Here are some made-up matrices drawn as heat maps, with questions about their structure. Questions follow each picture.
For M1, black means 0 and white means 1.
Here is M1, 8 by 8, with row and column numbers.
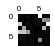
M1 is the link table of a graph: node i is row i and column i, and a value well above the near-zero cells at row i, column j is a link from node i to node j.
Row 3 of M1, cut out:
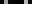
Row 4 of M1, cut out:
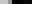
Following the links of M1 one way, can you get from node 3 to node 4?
no
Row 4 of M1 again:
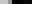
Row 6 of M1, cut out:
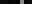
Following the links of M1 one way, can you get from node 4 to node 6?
yes
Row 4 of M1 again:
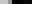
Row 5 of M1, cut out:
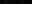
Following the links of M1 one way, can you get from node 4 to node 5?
yes
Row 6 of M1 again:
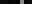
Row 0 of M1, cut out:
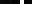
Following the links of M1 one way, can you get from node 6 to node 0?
no
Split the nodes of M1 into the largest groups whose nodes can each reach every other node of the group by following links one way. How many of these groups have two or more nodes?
0
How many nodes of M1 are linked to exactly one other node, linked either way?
0
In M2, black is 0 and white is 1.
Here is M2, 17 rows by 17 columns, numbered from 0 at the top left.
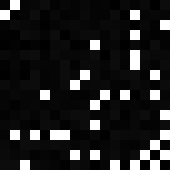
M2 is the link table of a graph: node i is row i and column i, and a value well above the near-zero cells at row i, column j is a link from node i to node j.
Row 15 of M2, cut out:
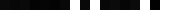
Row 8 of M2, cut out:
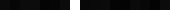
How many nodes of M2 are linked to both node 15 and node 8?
1
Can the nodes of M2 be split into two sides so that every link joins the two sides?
yes
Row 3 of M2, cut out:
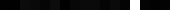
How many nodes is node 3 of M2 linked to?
1
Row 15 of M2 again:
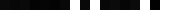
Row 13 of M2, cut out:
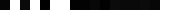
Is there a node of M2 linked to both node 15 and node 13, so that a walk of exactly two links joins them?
yes
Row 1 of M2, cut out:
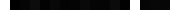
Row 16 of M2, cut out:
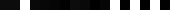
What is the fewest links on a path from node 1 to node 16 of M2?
2
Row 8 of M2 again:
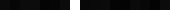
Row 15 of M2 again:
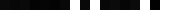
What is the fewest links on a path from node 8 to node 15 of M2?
2
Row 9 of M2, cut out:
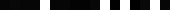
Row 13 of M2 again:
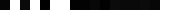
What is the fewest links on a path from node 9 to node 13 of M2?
3
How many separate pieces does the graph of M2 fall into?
1
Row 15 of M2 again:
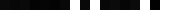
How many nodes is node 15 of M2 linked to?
4
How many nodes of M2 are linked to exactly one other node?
11
